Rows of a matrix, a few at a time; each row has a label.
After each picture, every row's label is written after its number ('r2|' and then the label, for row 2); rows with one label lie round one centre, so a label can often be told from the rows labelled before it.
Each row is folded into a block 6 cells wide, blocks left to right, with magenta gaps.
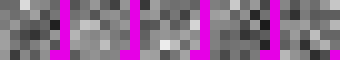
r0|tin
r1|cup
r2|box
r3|tin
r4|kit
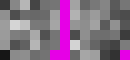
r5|cup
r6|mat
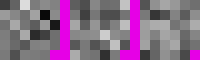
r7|tin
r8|kit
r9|cup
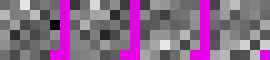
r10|tin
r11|tin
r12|box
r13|box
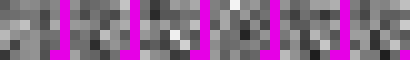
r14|cup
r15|kit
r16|kit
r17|tin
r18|kit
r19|kit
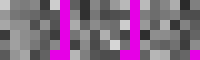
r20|mat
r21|kit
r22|mat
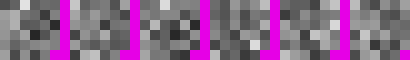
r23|tin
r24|mat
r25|tin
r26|kit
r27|kit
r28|mat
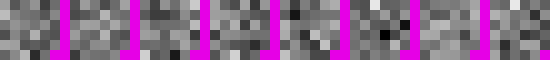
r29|mat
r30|cup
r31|kit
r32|mat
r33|kit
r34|tin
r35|cup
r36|tin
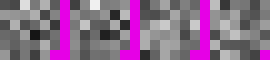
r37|tin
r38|tin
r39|cup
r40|mat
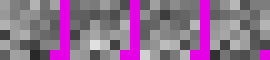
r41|mat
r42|box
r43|box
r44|cup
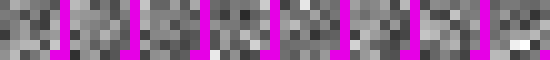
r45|box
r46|mat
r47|mat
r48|kit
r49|tin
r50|mat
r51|cup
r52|box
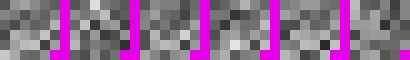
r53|box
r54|tin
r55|box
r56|box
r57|box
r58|mat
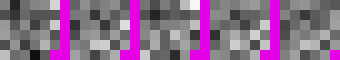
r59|kit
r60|box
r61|kit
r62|box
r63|box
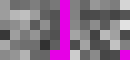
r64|mat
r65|kit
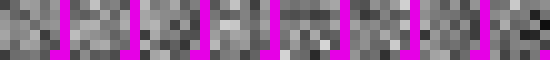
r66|cup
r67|cup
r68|mat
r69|cup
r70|kit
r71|kit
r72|mat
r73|tin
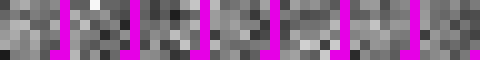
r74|cup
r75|tin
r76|kit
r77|mat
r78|box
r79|cup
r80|mat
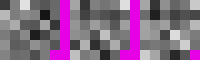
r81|tin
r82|kit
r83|kit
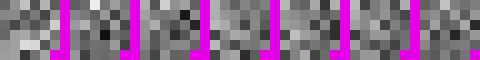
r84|box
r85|tin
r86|tin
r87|mat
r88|mat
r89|mat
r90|tin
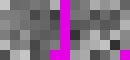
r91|mat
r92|box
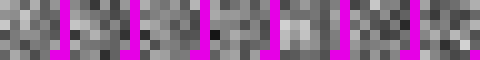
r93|mat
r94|mat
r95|mat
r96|mat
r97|cup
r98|tin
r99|kit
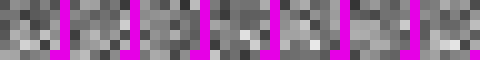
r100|box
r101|box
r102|mat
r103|kit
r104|cup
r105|cup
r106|box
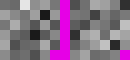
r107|tin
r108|box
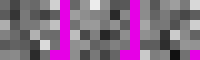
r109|kit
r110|tin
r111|kit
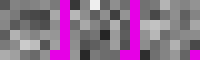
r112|box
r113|tin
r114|cup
